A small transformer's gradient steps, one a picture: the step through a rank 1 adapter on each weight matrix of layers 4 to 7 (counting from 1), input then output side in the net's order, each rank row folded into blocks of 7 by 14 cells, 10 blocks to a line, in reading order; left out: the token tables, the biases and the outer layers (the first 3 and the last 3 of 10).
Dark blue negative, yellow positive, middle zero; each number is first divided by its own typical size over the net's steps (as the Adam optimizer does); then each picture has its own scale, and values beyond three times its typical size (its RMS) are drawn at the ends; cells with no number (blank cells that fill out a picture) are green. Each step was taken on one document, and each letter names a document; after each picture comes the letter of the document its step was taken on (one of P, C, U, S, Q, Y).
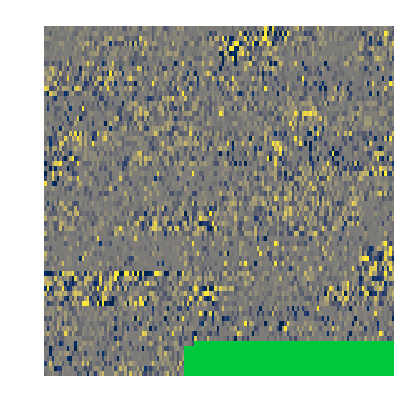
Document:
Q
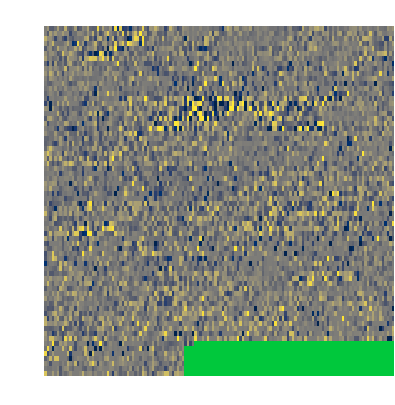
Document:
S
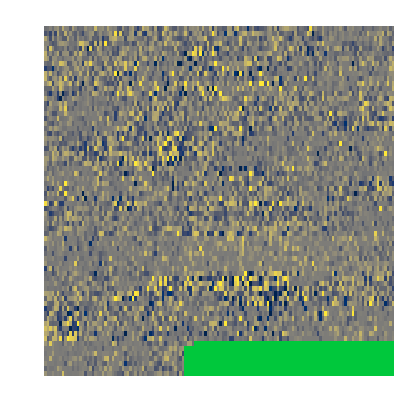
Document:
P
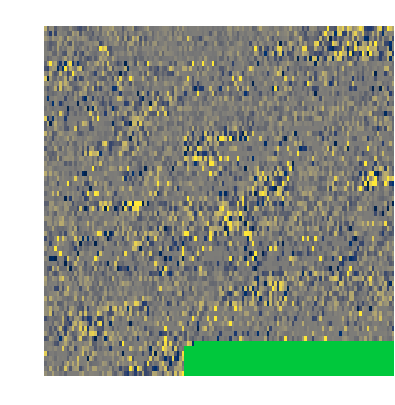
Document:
S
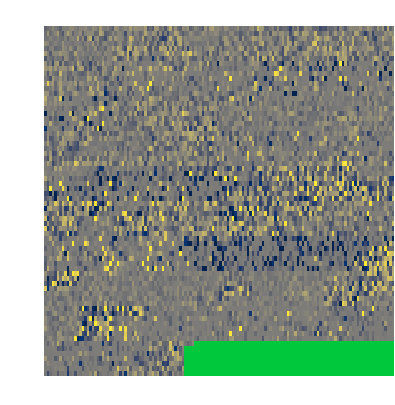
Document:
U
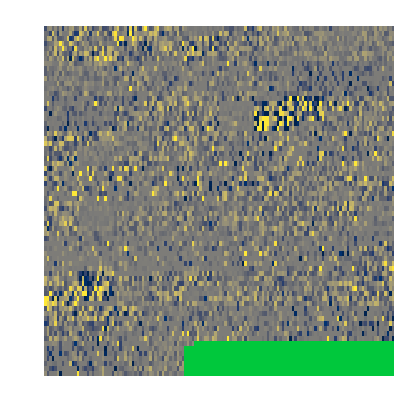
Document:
Q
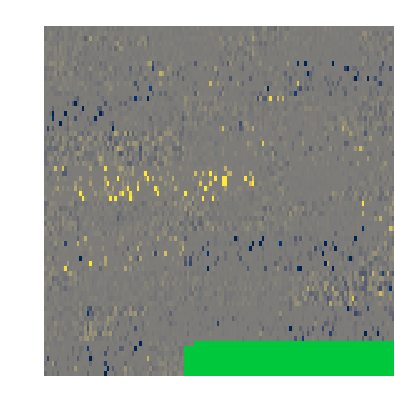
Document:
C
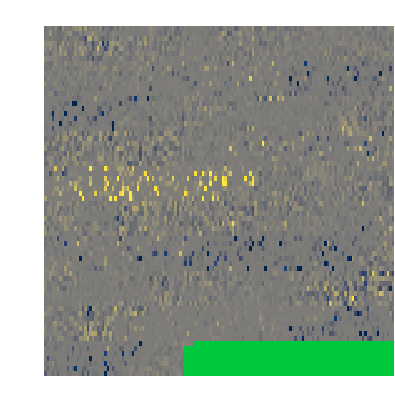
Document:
C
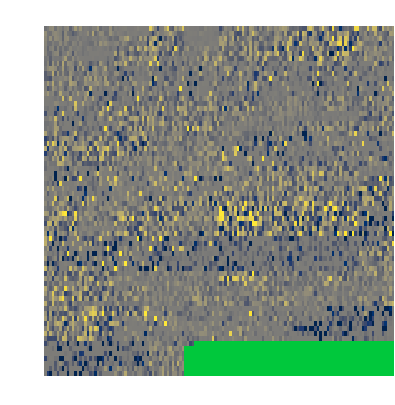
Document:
U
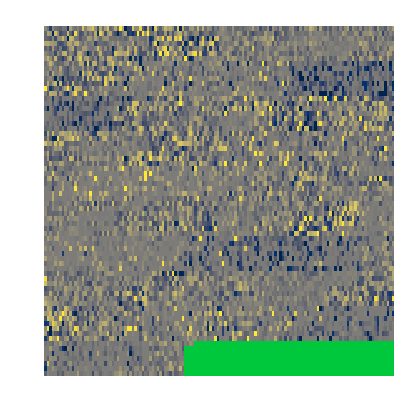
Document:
Q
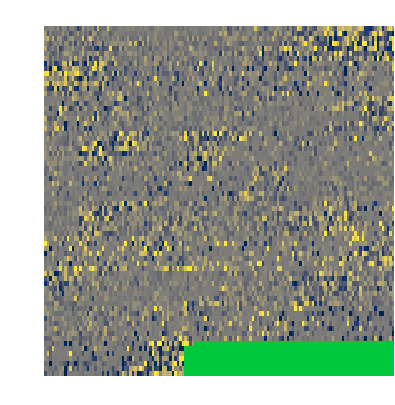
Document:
S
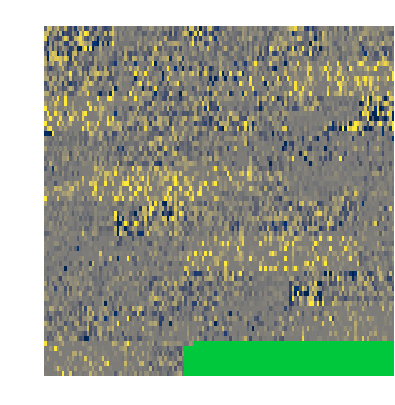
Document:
P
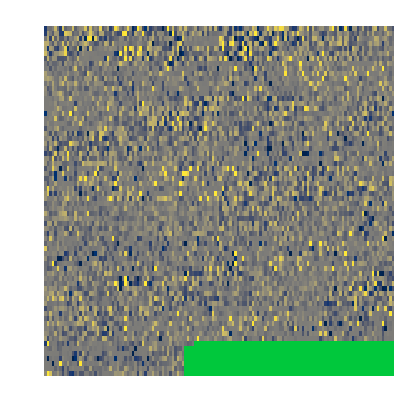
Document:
U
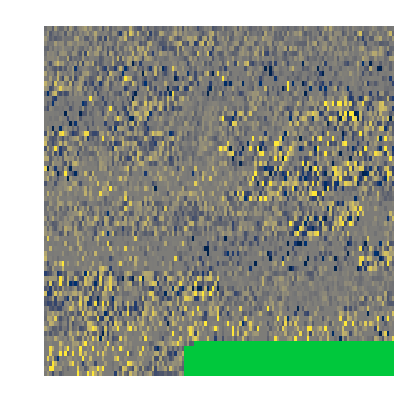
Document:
Q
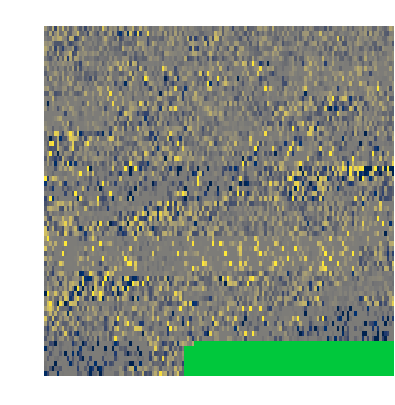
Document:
Q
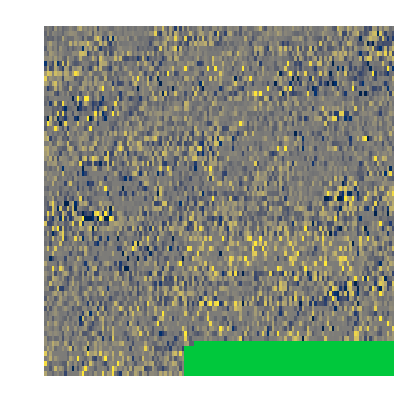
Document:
S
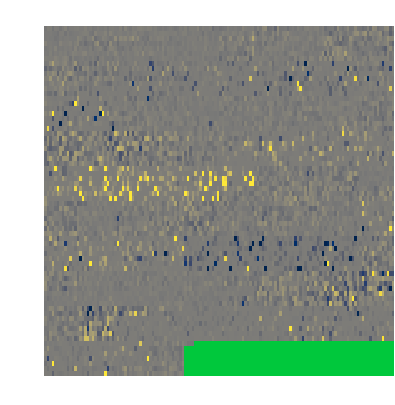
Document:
C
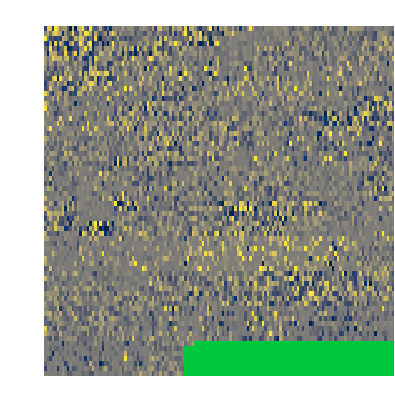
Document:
P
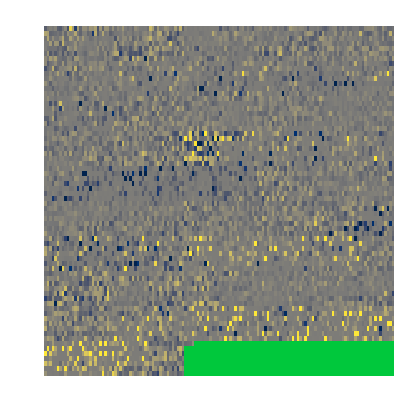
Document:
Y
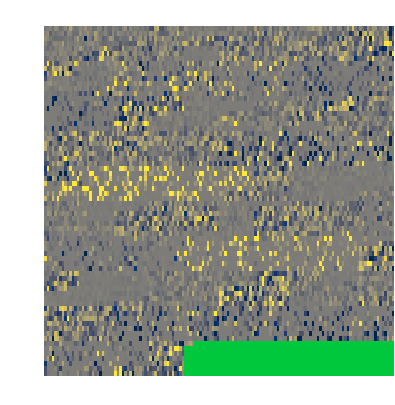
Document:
Q
